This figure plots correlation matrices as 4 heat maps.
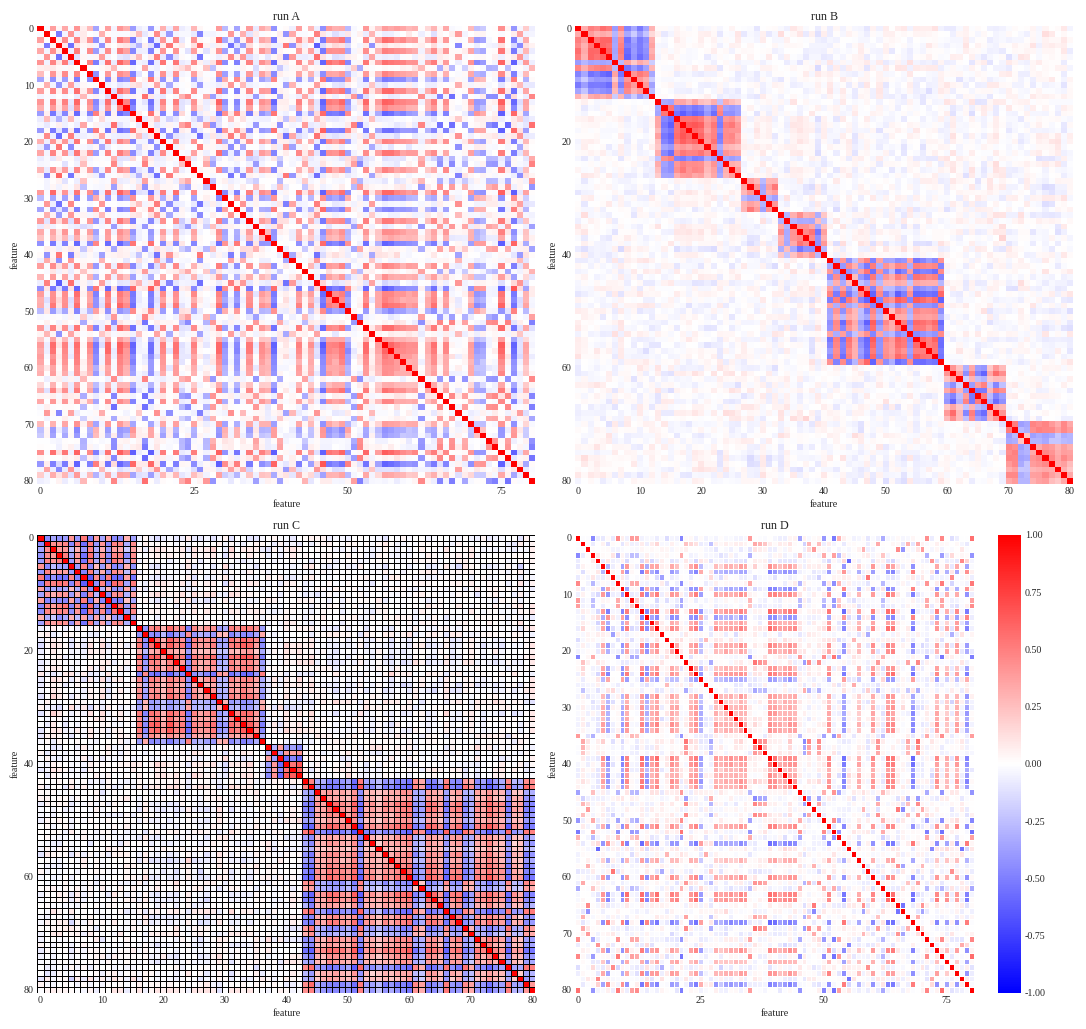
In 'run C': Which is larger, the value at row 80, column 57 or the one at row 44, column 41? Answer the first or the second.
the second
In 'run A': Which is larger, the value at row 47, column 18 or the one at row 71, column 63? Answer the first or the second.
the second
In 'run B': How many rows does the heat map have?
81
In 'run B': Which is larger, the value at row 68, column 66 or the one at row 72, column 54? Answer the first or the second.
the second
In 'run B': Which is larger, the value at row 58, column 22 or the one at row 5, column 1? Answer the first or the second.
the second
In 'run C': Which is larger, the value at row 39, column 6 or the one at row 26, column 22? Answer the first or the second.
the second
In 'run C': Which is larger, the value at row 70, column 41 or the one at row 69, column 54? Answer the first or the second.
the first
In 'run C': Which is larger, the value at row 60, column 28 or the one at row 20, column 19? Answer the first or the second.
the second
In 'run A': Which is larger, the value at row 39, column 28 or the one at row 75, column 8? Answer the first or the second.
the second
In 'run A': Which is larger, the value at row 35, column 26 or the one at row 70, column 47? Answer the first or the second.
the second
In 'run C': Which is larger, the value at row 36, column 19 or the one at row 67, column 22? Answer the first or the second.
the second
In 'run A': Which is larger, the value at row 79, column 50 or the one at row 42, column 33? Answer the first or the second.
the second
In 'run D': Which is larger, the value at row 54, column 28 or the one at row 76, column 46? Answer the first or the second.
the second
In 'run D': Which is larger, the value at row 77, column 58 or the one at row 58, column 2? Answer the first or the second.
the second
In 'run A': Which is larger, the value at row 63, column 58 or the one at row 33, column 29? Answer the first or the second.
the first
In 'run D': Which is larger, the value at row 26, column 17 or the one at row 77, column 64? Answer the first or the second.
the second
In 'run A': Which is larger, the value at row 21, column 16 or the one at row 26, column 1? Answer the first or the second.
the first
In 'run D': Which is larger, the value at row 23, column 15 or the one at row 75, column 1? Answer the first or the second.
the first
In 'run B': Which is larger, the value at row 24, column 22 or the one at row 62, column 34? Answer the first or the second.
the first
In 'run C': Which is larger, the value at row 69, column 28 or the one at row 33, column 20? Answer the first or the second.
the second
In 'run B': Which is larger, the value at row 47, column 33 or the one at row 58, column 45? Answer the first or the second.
the second
